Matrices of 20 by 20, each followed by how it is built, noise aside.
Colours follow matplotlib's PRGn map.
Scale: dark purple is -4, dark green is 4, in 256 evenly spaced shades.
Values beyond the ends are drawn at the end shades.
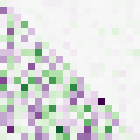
lower triangular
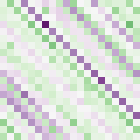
Toeplitz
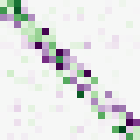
banded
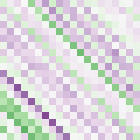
Toeplitz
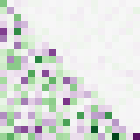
lower triangular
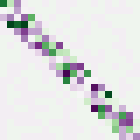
banded
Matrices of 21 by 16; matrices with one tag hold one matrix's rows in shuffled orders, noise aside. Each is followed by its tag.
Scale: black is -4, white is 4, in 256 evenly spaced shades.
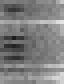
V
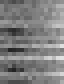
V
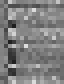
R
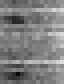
V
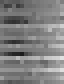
V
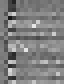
R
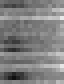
V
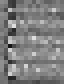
R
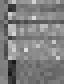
R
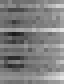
V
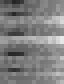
V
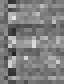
R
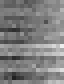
V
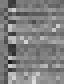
R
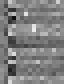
R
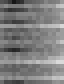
V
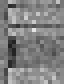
R
